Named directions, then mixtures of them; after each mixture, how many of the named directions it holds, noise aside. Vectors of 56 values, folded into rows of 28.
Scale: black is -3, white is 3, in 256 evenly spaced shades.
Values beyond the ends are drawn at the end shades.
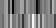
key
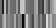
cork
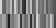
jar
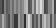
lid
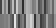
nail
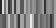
three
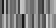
one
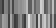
two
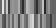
three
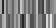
two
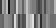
two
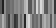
one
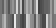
three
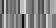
one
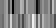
one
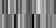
three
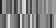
one
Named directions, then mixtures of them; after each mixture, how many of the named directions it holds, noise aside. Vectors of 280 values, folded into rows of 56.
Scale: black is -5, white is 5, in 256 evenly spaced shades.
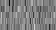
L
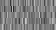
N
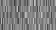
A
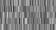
two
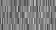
one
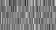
three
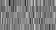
three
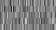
one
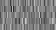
one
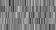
two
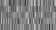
three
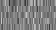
two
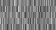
two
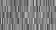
one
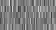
three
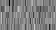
one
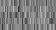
three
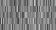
one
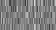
three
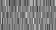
two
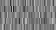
one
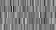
one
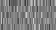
two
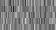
two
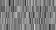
two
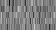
one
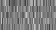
two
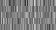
three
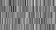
three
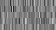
one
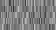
two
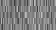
one
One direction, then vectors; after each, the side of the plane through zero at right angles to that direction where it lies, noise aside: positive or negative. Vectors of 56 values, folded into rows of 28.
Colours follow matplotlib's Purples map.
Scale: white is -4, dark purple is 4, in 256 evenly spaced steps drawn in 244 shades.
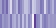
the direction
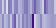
negative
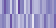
positive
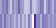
positive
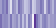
positive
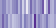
positive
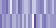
positive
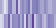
negative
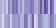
negative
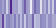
negative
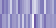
positive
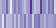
positive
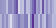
negative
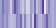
positive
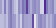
negative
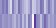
positive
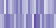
positive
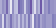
positive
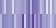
negative
